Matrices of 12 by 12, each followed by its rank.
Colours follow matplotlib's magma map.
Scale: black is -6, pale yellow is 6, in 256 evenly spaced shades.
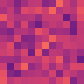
full rank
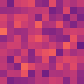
full rank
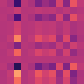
one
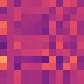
two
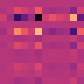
one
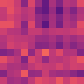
two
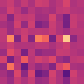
two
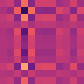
one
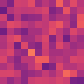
full rank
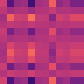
one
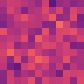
full rank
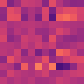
two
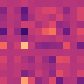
two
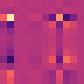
one
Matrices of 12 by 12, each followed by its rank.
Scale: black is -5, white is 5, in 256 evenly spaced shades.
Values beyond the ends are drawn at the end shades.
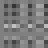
one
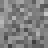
full rank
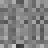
two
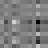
one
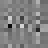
two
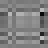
one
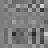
two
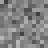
full rank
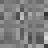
two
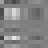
one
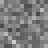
full rank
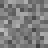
full rank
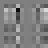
one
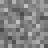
full rank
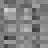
two
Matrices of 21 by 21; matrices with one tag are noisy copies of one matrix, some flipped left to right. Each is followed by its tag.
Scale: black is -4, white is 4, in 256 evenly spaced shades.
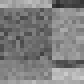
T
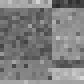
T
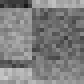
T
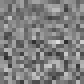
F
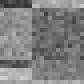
T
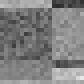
T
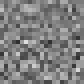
F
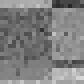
T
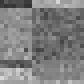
T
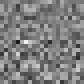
F
